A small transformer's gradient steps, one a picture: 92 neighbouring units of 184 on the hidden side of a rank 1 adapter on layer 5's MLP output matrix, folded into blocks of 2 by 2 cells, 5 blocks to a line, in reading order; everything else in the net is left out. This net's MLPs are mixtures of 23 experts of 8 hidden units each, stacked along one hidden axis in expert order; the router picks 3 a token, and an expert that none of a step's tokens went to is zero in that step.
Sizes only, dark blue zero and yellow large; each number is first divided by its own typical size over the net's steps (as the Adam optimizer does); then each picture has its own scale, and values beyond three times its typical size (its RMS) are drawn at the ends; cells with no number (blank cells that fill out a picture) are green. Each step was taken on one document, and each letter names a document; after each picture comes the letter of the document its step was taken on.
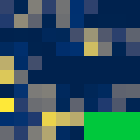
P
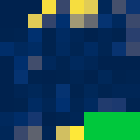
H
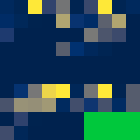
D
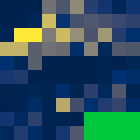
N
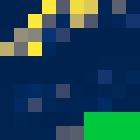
H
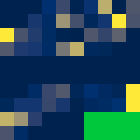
D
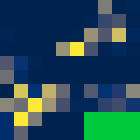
D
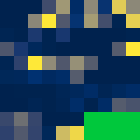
H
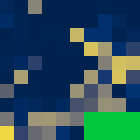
P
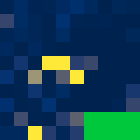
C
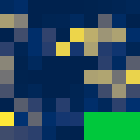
P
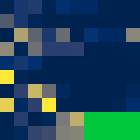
C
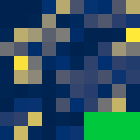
N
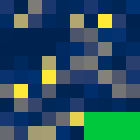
P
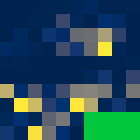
P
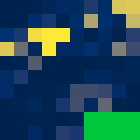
N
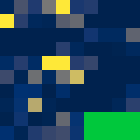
C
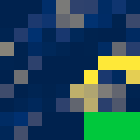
N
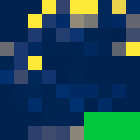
H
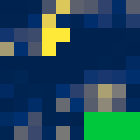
N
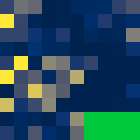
C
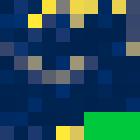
H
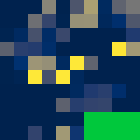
H
